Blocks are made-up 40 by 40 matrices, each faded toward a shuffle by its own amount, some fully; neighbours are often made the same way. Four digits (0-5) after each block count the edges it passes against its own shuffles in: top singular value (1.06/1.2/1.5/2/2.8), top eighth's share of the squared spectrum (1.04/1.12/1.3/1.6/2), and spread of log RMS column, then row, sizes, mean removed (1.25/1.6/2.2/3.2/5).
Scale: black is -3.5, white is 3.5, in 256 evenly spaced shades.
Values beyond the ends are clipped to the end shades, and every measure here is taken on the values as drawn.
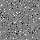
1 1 0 0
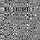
4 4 2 2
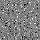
3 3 1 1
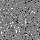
2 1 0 0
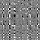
4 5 3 3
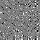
3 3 1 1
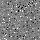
0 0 0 0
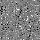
3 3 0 1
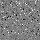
1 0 0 0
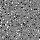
2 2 0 0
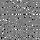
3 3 1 2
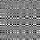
5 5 3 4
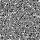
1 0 0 0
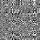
4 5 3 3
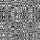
4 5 3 3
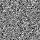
0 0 0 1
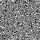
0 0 0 0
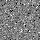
0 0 0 0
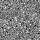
0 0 0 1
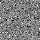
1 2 0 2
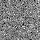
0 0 0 0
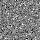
0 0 0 0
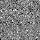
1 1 0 1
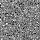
0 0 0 0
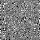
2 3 2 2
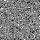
1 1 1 0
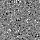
2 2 1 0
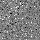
0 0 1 0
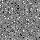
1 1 0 0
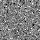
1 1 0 0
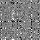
3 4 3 2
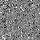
2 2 1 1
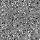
2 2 1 1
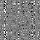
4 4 3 2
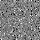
2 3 1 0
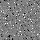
0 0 0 0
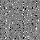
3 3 2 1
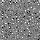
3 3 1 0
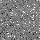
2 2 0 0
